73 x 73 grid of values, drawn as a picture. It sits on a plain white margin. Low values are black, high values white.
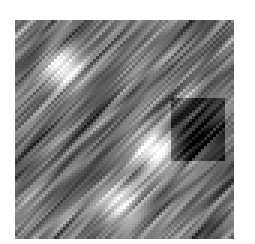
There are three bumps. An odd patch, lower than its surroundings, sits in the middle right. The halves do not mirror each other. The middle right is the ninth with the lowest average.
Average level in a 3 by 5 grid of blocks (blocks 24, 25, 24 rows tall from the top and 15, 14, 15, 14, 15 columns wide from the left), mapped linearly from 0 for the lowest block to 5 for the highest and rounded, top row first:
34332 / 22330 / 33532
